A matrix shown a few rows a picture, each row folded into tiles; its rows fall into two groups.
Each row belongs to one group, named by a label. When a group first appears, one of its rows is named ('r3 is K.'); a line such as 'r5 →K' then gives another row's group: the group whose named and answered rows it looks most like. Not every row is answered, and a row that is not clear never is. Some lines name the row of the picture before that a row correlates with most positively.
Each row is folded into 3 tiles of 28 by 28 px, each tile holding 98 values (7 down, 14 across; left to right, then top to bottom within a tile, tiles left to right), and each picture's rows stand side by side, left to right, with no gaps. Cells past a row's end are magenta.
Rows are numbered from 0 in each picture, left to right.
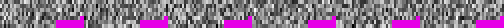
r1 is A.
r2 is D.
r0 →A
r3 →A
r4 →D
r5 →A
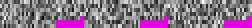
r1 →D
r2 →D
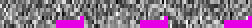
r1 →A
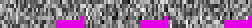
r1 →A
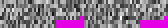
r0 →D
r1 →A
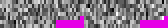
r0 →D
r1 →A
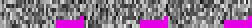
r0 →D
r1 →A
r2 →A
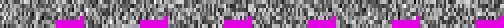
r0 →A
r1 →A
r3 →D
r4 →A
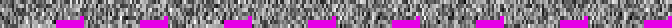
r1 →A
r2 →A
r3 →D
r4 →A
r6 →D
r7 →A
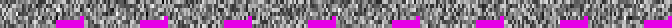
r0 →A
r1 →A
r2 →D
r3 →D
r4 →A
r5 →D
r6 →D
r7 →A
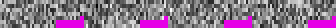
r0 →D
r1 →A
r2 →A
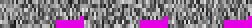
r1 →D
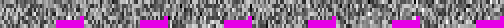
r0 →D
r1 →D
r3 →D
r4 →A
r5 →A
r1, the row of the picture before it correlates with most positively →1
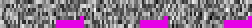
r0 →D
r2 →A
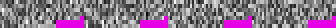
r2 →D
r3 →D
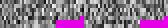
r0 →A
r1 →D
